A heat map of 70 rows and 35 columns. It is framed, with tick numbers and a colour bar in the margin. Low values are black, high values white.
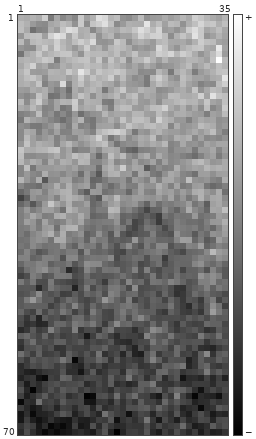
No regular stripes run through it. No single row or column stands out from its neighbours. The field climbs toward the top. Overall the values sit about 50% of the way up the scale.
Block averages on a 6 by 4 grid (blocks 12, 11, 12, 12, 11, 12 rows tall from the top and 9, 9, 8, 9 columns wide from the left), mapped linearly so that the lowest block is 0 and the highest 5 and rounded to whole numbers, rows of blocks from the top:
5 5 5 5
4 4 4 4
4 4 3 4
2 2 2 2
1 1 1 1
0 0 1 0
